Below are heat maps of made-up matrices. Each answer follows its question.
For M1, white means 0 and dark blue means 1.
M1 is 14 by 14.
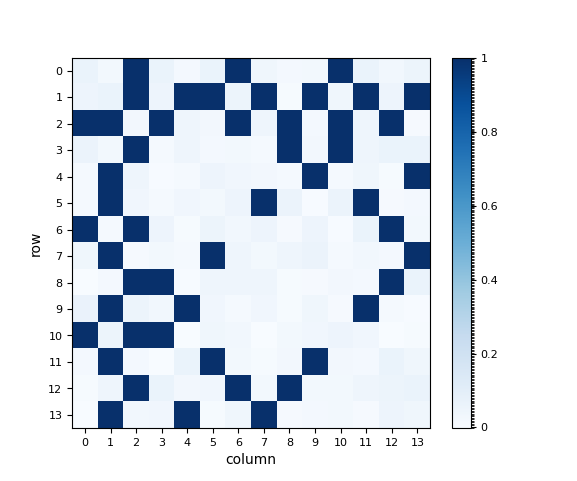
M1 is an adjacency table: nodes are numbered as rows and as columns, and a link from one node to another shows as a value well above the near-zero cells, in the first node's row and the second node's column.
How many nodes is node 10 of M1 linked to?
3
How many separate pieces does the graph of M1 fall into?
1
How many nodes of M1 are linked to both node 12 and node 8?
1
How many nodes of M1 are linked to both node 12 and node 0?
2
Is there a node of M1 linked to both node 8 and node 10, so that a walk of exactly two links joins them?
yes
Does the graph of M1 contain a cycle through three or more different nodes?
yes
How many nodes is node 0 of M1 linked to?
3
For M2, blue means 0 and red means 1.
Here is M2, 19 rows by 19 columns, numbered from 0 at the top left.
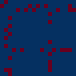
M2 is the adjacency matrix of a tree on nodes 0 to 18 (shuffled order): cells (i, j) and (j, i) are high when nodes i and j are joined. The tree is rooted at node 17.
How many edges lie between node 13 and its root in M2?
2
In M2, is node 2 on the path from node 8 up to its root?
yes
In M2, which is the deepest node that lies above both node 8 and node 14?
2
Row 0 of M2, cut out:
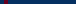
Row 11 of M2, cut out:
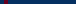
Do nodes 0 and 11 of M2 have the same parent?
yes
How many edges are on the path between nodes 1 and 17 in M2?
1
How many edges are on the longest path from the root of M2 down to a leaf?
2
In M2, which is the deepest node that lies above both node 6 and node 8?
2
